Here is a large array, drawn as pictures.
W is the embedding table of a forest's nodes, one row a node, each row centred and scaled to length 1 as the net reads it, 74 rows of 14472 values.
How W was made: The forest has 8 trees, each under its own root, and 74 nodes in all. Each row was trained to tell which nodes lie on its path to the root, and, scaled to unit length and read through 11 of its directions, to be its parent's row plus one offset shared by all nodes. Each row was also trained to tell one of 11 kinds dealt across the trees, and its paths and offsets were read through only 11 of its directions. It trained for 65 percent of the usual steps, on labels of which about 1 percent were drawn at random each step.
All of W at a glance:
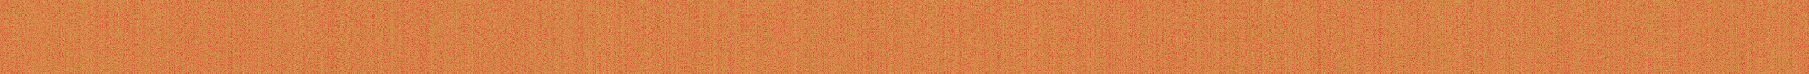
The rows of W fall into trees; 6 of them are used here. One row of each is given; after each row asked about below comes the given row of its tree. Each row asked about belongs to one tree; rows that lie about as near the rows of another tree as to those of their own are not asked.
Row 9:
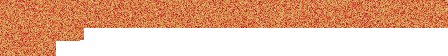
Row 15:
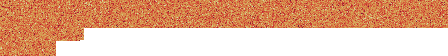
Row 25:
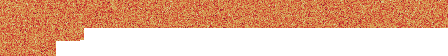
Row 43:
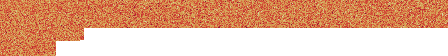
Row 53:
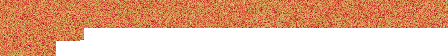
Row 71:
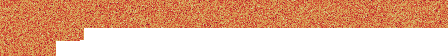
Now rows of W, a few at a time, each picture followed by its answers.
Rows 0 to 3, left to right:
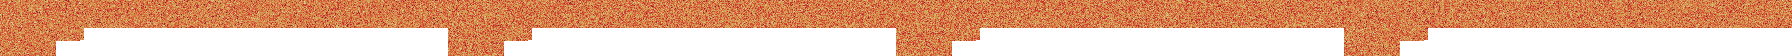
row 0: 53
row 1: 43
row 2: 9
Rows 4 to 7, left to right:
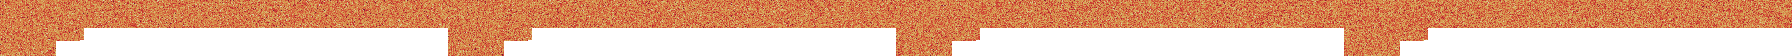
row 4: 9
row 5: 15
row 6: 43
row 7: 43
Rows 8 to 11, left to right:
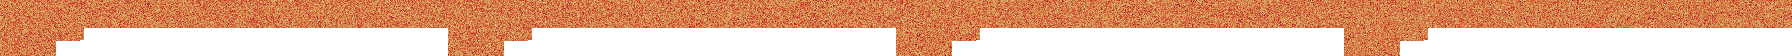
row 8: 71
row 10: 53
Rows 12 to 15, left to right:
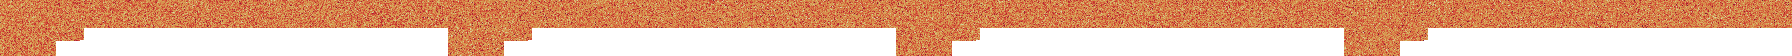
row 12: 71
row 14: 15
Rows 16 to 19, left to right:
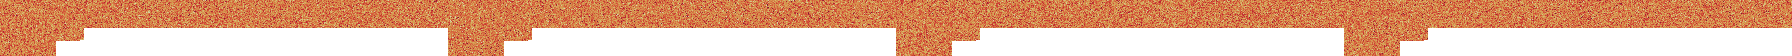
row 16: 25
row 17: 25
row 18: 9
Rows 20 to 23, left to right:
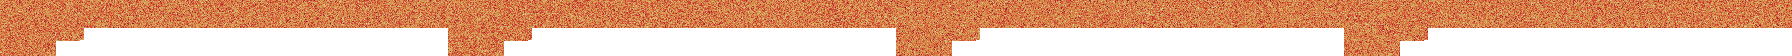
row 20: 71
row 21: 71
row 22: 15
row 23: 43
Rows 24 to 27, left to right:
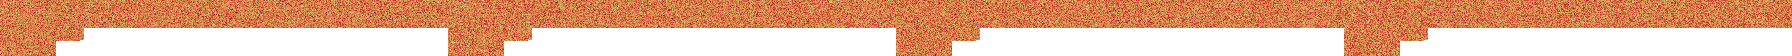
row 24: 15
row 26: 71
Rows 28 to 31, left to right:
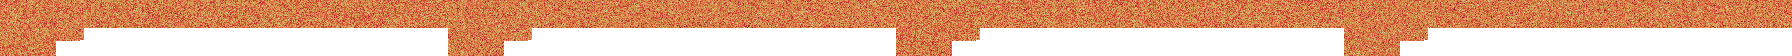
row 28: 9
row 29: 15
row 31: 15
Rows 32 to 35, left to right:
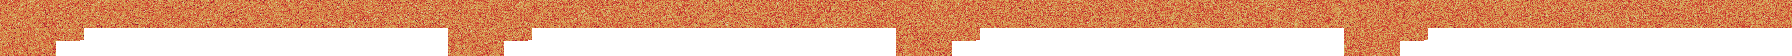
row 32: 9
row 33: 53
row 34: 9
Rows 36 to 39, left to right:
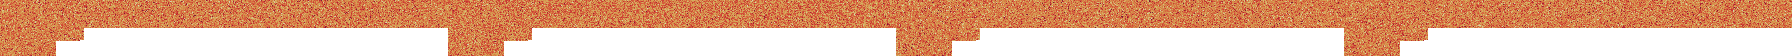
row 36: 9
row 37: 43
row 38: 15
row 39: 25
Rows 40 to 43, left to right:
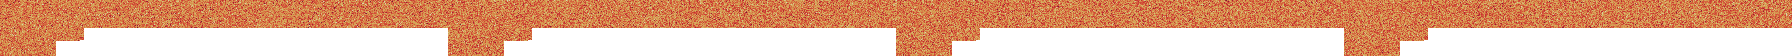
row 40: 9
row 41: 43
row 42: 71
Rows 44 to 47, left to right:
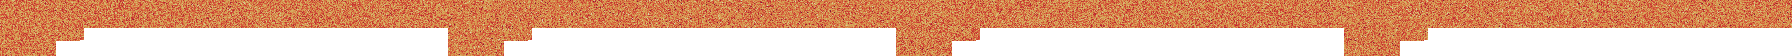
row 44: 9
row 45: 9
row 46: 43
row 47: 15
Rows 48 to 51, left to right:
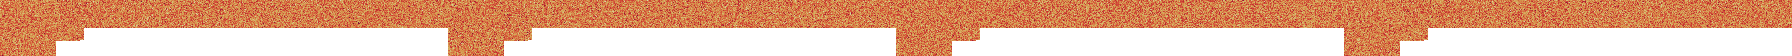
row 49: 15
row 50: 71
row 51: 43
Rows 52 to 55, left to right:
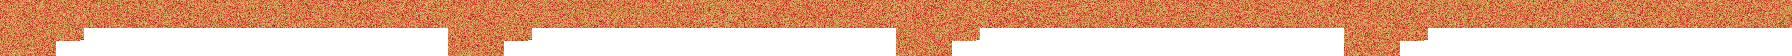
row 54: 15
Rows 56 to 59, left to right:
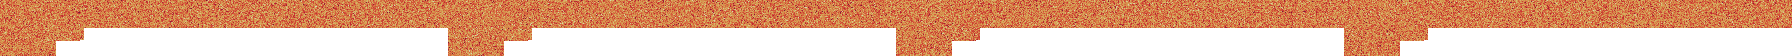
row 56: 9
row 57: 53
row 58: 43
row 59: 43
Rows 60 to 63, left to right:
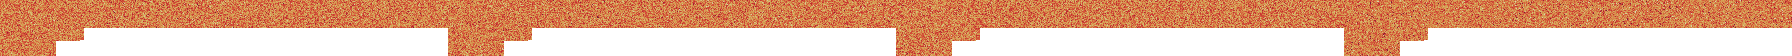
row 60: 9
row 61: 71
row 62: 43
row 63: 9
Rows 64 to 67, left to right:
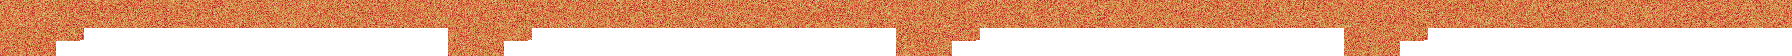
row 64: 43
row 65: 43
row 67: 71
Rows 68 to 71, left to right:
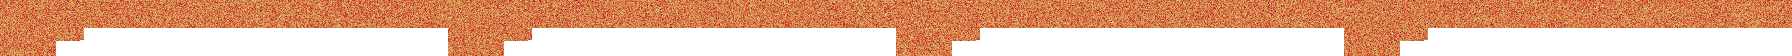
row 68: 53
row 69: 25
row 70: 9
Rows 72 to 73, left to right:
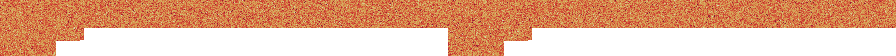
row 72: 43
